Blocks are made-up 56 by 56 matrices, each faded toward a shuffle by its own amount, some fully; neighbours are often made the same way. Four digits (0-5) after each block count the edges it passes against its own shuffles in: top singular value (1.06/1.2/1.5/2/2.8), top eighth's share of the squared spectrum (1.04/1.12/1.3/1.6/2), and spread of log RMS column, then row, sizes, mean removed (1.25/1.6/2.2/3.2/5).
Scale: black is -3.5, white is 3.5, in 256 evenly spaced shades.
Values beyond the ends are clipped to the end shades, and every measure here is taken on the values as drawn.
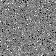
0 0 0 0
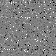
3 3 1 1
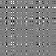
4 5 3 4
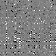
4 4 2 2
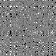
4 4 2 2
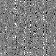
3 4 3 1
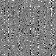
3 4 3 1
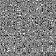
3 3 2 1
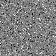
0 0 0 0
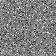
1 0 0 0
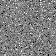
0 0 0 0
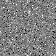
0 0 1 0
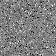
0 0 0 0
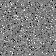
2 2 0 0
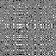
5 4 2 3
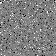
1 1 0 0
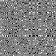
4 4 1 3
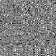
4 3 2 2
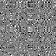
4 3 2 2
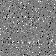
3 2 0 0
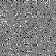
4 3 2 1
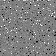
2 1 0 0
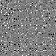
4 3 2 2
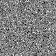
1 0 0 0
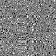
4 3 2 2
